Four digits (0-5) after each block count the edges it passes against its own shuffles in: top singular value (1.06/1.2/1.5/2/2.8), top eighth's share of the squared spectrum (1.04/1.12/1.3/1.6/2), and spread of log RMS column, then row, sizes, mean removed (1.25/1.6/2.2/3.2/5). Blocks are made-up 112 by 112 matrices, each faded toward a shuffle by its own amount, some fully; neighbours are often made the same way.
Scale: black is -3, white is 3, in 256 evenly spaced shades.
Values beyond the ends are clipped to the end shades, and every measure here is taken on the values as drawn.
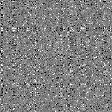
4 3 2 2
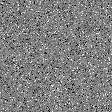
0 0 0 0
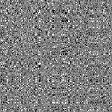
5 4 3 3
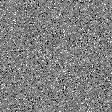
2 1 0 0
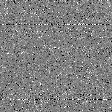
3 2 0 2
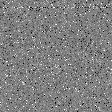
2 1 0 1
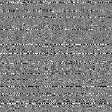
4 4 1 4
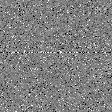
3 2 0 2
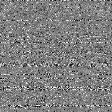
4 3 0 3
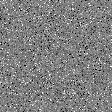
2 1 0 0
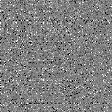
4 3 1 2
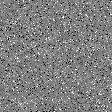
0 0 0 0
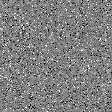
3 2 1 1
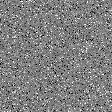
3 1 0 0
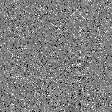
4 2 1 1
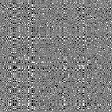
5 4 3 3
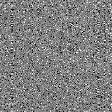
4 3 2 1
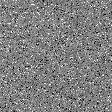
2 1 0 0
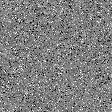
0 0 0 0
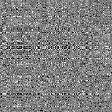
5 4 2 3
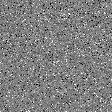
2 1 0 0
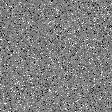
0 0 0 0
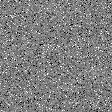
2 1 0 0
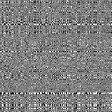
5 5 3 4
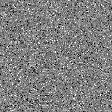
3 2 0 1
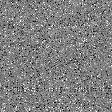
3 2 0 1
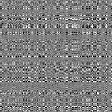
5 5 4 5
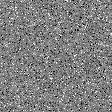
2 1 0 0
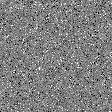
0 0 0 0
